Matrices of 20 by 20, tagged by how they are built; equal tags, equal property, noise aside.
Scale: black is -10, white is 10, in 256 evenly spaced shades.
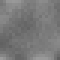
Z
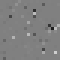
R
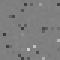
R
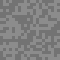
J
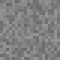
J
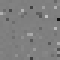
R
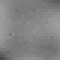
Z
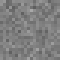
J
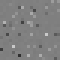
R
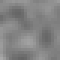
Z
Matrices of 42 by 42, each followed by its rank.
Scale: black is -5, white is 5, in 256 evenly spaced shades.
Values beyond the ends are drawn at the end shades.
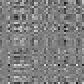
three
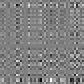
two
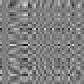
two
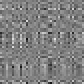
three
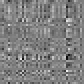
three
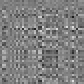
three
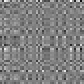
two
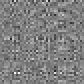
five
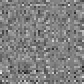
five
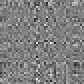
five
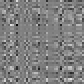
three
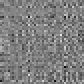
five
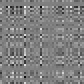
two
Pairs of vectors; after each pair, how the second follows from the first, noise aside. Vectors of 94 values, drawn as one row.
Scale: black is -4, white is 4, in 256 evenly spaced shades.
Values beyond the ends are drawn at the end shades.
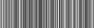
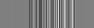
partly zeroed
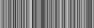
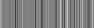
partly zeroed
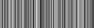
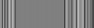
partly zeroed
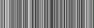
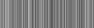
shrunk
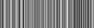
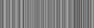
shrunk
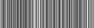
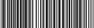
scaled up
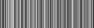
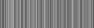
shrunk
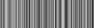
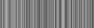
shrunk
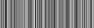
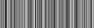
copied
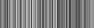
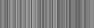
shrunk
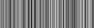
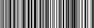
scaled up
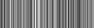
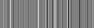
partly zeroed
